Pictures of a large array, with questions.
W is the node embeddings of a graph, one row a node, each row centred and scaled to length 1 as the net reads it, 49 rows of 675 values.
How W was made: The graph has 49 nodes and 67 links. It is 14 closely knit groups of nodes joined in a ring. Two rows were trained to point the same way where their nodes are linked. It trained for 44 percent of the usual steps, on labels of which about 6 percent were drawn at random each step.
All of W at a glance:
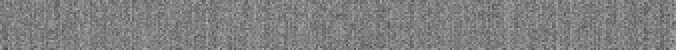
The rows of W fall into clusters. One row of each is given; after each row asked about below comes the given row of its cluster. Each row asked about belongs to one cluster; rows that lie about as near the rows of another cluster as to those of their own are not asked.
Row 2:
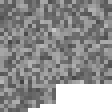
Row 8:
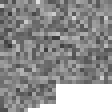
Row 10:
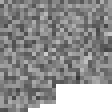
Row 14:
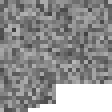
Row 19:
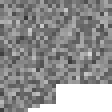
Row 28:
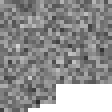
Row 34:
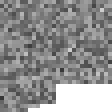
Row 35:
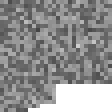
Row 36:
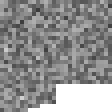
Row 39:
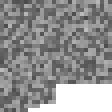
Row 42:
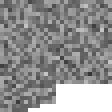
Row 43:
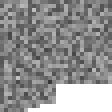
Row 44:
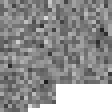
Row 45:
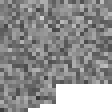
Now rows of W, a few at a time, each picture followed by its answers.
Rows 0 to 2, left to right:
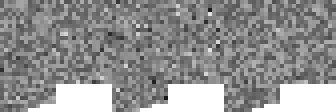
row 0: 43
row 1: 44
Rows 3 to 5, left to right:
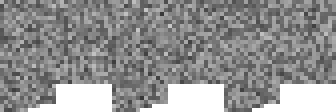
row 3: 44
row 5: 35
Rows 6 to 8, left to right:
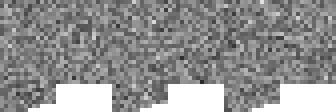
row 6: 19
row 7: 8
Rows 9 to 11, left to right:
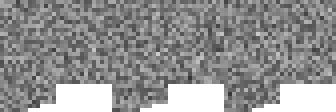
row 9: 28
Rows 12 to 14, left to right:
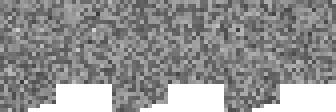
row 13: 35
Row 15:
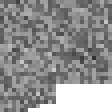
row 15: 14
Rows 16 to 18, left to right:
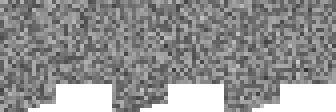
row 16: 35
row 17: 42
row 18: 43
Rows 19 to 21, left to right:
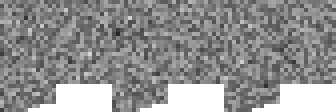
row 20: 8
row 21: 42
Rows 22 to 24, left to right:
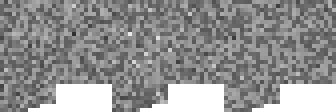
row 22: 45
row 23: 2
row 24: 36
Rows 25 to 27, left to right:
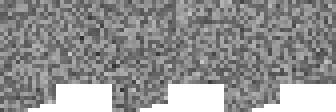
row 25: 2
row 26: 45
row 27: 36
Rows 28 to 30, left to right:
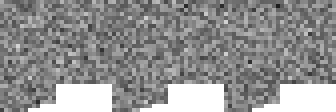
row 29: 2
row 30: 10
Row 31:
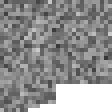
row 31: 39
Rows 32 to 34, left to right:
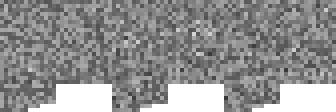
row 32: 10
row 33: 34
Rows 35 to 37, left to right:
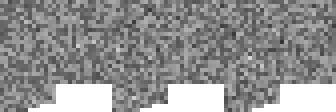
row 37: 39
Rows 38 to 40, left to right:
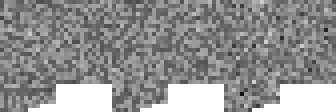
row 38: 10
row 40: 45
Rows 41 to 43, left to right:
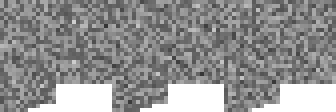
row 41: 14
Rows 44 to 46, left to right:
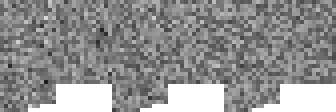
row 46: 36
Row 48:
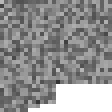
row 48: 39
